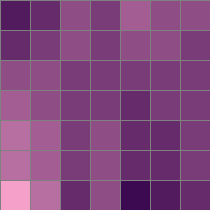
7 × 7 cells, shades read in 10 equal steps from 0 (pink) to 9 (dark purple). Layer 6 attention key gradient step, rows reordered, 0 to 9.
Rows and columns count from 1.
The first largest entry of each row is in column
1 1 3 5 5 5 5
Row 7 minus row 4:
-4 -2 1 -1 2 2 1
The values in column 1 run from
0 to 8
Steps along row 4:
up up same up down same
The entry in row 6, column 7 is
6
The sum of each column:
30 34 41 39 45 44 42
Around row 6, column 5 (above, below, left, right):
7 9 5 7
